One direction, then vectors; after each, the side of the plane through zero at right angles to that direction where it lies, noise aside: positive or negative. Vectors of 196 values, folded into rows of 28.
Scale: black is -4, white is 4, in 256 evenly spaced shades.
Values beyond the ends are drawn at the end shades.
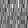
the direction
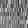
negative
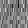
negative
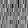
negative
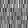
positive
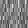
positive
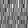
positive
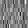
positive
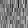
negative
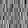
negative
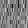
negative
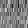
negative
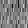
negative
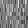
positive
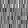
positive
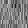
negative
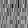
negative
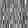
positive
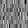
negative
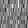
positive
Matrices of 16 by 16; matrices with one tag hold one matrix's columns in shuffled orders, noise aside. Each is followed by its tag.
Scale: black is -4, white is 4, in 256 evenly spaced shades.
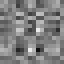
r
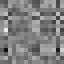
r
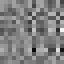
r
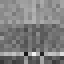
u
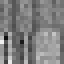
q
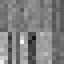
q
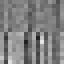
q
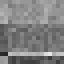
u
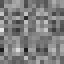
r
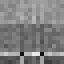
u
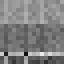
u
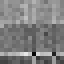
u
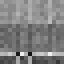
u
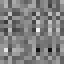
r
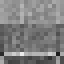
u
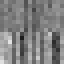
q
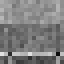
u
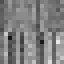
q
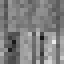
q
